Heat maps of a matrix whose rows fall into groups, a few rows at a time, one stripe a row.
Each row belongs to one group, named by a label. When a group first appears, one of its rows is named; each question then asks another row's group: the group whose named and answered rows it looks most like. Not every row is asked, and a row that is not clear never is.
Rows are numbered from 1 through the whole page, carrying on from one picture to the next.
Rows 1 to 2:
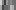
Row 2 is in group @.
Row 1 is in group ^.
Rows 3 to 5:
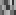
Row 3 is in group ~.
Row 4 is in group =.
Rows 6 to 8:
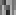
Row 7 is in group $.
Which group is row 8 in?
=
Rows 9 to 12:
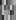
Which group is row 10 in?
$
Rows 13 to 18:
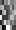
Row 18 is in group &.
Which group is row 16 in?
@
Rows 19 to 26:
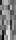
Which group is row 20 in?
=
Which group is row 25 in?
&
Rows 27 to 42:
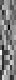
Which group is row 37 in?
@
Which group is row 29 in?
&
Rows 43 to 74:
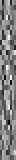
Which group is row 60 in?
@
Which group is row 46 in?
&
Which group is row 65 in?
$
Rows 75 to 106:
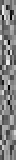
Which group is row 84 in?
&
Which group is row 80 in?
@
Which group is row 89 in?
@
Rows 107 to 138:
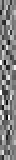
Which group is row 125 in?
@
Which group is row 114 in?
@
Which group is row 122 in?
&
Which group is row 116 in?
&
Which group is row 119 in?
^
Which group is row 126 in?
$
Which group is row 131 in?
@
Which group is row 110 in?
=
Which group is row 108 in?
&
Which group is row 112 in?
$
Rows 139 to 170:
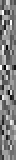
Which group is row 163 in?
@
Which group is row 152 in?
^
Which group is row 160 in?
@
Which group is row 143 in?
$
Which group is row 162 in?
&
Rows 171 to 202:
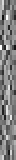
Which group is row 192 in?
&
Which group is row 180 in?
^
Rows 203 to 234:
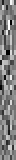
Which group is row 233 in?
$
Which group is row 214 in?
@
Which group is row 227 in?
=
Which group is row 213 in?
=
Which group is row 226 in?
@
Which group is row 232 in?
~
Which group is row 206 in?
^
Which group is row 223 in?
$
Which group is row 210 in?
$
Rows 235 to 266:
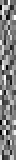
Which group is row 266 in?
@
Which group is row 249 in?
@
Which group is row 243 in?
^
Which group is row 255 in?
@
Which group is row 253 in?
^
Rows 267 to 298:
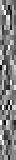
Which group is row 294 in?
@
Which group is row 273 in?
@
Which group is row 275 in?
@
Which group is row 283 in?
$
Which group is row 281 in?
=
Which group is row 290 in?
=
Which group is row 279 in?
@
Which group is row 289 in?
&
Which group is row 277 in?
^
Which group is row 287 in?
=
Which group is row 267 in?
^
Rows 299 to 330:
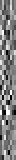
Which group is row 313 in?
^
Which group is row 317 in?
$
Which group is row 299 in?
$
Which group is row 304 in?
^
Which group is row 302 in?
=
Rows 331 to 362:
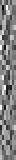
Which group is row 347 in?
~
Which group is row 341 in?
&
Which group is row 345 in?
=
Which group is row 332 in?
&
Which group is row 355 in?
^
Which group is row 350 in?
=
